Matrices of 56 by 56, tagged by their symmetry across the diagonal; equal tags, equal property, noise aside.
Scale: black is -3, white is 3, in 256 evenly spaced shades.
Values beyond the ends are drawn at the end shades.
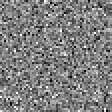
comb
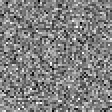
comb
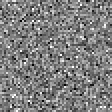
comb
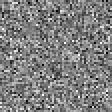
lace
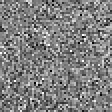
lace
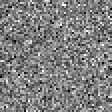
comb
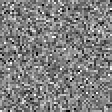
lace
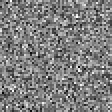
comb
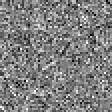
lace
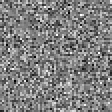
lace
